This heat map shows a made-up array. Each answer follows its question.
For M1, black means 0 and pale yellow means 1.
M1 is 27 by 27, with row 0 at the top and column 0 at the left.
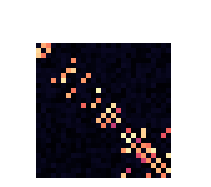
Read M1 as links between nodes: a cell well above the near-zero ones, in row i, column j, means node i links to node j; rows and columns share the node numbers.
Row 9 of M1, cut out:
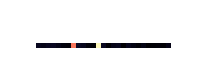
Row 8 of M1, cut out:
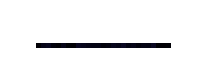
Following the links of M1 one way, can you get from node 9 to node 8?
no
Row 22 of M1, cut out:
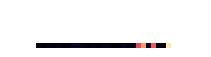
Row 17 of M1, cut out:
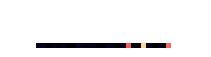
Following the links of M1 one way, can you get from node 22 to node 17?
yes
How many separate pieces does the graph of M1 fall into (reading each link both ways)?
5
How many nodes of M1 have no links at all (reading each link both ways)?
2
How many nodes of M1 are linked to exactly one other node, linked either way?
3
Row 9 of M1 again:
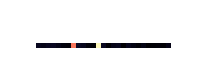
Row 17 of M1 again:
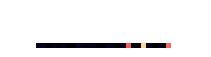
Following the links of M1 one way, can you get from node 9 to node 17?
no
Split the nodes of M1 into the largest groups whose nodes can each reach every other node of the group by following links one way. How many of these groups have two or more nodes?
3
